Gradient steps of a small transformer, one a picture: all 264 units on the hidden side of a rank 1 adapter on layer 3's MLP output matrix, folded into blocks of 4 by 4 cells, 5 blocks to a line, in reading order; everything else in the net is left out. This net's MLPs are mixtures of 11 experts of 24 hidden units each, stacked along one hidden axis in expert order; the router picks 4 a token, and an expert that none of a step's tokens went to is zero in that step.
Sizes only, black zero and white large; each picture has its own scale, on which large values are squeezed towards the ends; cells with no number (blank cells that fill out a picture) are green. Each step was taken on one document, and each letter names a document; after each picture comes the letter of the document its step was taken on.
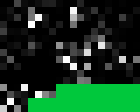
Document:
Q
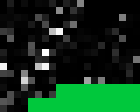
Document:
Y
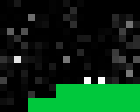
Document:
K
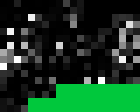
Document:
K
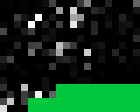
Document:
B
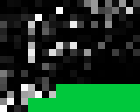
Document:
B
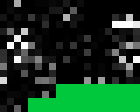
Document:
K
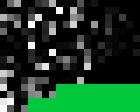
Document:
B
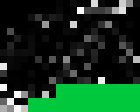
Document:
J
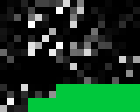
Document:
Q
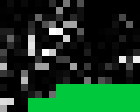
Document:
Y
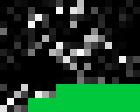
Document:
Q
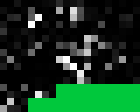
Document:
Q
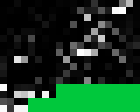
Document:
J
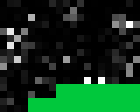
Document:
K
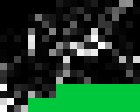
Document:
J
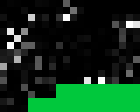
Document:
K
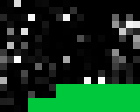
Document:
K
